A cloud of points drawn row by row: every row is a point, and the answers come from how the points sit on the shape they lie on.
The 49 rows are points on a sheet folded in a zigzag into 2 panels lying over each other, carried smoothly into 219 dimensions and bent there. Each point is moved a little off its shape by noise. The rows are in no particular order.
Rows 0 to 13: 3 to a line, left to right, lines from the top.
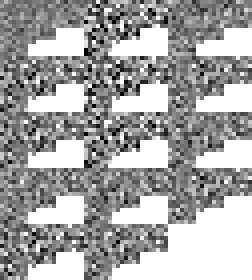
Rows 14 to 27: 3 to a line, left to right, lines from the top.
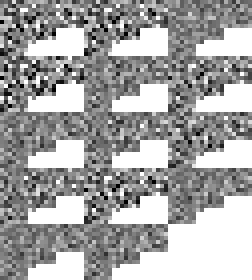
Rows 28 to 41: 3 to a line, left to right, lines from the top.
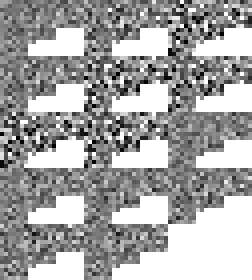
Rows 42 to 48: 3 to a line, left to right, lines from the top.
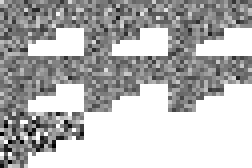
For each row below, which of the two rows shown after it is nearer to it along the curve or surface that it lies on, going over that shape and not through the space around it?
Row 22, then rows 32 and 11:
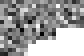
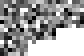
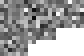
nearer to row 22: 32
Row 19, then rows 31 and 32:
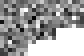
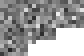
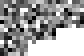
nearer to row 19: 32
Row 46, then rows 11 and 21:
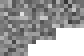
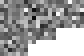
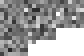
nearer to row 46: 11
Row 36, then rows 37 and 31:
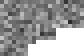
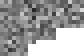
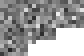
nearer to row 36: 31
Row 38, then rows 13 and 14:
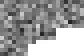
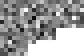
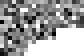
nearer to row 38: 14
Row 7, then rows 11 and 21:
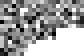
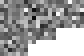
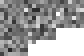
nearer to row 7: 11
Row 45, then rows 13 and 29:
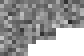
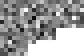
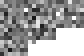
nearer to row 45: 29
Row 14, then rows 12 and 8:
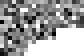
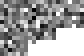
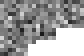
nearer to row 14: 8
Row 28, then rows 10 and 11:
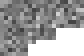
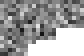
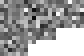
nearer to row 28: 10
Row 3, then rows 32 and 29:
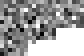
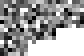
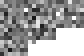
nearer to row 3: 29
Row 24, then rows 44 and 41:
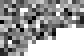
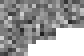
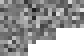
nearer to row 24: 41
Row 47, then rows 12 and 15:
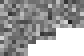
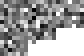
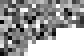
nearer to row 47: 15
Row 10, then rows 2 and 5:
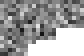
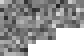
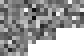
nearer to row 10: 2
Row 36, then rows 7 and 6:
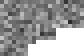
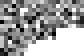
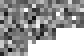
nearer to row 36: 6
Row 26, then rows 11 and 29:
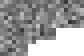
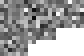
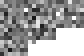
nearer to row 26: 29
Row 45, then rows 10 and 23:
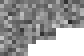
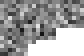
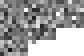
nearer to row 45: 10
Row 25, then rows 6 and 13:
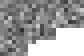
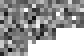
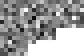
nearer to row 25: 6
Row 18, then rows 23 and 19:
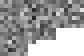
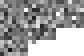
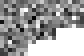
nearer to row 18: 19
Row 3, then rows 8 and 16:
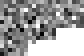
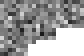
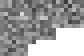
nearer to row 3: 8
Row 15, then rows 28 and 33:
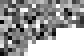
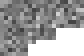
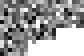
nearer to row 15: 33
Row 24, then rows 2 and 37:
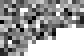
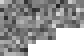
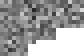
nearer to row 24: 37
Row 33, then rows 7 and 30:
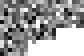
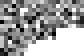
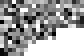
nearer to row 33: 30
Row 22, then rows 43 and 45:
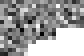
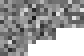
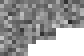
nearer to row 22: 45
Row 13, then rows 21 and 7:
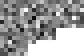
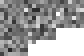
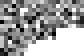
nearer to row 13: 7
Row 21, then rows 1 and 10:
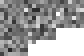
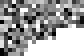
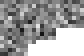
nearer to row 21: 10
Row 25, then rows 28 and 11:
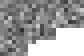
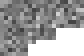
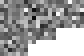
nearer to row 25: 28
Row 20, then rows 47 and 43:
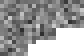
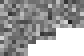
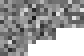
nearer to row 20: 47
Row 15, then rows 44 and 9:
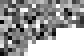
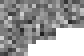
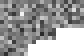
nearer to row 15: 44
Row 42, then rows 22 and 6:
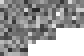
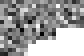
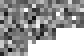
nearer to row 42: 6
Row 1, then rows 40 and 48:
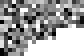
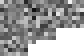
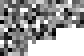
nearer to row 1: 48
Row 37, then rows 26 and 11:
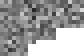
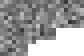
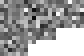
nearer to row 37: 11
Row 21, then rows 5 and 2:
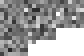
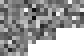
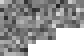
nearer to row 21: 2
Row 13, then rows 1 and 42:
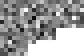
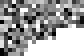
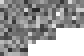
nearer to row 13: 1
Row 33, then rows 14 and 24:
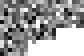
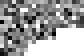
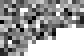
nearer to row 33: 14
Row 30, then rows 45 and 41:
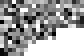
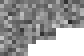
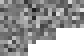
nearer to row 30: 45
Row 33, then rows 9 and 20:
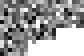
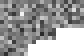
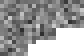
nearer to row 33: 20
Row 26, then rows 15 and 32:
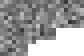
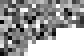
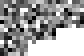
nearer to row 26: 15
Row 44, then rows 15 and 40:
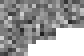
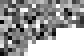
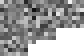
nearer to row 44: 15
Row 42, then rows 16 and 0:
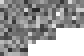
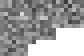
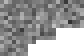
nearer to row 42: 0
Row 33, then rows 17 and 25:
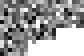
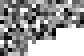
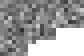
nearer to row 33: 17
